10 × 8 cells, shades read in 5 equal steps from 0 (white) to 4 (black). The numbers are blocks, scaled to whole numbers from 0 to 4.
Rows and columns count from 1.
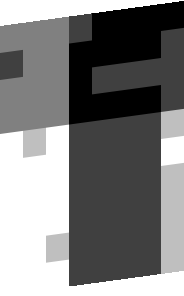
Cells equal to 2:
11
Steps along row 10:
same same up same same same down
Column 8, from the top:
4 3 3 3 1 0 1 1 1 1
